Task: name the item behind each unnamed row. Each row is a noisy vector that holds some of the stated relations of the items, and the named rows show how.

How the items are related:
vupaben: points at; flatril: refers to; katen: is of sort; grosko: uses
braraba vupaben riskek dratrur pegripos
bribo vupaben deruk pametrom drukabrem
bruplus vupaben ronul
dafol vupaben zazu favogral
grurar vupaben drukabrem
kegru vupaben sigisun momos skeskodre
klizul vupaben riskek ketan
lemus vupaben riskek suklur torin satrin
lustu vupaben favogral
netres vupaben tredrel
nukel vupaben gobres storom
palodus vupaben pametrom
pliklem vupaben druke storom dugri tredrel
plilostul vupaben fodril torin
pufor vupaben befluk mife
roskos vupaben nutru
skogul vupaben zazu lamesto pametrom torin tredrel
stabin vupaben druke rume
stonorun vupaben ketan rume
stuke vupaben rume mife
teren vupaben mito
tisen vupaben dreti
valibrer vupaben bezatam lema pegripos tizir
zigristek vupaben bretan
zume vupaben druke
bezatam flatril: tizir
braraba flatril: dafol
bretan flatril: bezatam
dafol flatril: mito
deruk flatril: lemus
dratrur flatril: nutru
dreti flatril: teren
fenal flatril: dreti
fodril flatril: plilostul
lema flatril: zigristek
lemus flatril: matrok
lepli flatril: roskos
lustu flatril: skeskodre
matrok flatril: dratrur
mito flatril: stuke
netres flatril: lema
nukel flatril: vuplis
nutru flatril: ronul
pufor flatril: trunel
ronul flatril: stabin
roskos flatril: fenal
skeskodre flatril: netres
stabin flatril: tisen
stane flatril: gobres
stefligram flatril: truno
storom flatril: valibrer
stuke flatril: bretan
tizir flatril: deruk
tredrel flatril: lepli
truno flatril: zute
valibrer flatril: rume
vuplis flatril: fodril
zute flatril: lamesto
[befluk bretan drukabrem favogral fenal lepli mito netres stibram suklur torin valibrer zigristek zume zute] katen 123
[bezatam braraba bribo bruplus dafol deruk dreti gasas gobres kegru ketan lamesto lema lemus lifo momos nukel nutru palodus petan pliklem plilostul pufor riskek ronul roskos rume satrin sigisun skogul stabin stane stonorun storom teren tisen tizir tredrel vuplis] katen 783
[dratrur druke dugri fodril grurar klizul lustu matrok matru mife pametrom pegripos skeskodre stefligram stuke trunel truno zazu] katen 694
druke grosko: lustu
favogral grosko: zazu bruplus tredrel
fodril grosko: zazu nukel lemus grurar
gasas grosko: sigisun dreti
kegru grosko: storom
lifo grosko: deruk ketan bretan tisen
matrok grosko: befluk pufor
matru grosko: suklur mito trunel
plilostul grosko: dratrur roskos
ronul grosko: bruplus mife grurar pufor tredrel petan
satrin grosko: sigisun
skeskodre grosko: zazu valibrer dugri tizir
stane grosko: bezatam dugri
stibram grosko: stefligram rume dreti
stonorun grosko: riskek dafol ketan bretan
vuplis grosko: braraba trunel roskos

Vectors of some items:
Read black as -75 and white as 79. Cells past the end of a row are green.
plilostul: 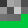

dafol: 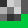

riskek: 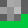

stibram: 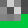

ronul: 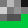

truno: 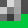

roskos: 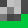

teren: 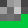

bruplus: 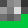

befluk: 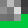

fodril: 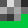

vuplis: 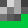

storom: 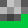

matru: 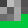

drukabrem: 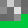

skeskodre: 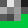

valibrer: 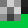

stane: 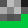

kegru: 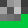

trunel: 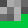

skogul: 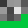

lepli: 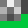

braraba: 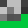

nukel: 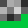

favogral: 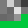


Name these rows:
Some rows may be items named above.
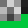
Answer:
valibrer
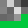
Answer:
favogral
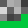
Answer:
stabin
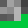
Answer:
mife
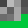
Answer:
matru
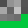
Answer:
tisen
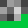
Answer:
grurar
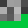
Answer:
klizul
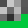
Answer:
lustu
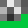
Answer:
netres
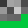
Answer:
plilostul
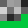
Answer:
lemus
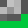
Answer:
dreti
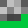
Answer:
deruk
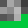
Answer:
mife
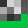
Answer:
dafol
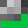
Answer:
lema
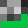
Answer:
pufor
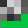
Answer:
dafol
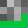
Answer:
druke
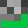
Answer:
stonorun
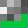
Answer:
dratrur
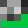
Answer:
pufor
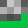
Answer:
storom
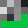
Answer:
matrok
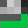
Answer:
bezatam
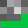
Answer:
lamesto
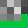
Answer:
zigristek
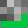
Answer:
pametrom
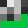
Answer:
stuke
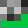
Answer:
lemus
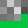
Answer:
suklur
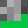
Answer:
pegripos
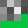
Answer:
zume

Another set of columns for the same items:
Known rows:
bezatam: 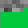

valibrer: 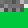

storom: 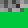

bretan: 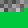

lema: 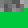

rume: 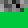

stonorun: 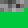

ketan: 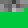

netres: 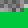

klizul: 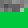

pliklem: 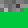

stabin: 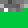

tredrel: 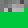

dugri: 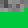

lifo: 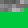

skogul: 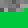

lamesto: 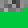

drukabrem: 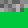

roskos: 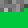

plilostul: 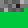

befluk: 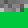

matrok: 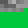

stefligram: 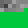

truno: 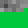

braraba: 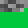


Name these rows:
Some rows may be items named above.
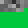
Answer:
dafol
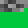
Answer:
braraba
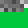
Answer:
valibrer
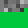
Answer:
vuplis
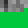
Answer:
skeskodre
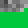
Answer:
fodril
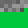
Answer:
stibram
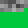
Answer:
stonorun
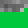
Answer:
klizul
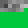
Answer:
lustu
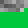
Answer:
dratrur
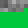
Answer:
matru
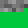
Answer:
trunel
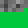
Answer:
stuke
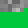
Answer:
deruk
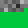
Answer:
plilostul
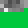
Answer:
tisen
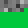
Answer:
vuplis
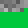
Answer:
nutru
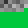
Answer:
favogral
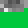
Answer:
tisen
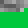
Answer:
dratrur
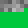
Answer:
stane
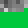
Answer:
ronul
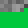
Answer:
dreti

